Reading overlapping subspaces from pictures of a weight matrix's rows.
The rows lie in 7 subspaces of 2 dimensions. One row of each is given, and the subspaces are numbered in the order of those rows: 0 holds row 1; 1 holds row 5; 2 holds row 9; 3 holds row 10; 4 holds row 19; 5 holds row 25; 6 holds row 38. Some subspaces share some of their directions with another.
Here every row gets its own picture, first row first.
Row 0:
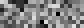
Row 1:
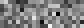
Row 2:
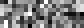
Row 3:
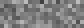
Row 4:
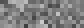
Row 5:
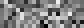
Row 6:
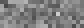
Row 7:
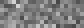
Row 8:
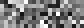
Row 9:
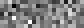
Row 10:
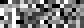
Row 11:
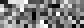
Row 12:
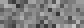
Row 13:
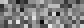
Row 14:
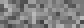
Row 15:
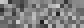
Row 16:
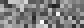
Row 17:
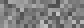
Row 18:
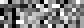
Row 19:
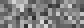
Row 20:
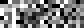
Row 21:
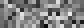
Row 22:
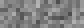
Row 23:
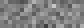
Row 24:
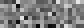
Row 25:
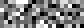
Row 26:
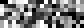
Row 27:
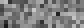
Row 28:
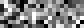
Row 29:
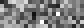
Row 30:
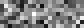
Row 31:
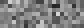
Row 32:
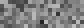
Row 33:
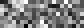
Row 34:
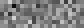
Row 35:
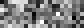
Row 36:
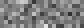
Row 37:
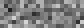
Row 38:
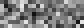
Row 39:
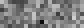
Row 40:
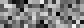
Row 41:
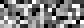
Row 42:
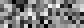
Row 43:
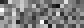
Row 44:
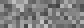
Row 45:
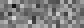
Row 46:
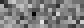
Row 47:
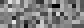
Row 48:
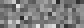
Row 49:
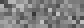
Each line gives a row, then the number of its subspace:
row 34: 2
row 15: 3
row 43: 3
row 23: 5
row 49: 5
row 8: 1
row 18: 3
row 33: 2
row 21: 1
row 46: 5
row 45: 2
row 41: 5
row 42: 4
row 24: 0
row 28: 6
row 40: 3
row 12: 0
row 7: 0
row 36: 5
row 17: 1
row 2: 4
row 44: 4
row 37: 6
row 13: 0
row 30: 6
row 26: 4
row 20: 3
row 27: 4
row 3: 3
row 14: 6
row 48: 0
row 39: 1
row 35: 1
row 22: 1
